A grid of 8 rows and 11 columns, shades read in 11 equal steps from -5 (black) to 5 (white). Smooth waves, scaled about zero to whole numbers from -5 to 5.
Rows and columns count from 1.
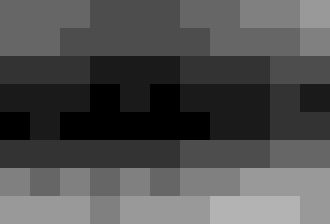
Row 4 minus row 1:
-3 -3 -3 -3 -2 -3 -3 -3 -4 -3 -5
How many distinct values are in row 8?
3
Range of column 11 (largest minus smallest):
5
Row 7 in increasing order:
-1 -1 -1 0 0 0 0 0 1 1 1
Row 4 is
-4 -4 -4 -5 -4 -5 -4 -4 -4 -3 -4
